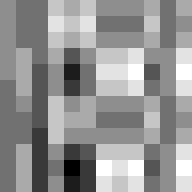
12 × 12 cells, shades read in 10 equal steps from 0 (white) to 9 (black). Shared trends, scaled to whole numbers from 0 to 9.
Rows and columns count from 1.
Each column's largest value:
5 5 7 5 9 7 5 5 5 6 5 4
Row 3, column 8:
4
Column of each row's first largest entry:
2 2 2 5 5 5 3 3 3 3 5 5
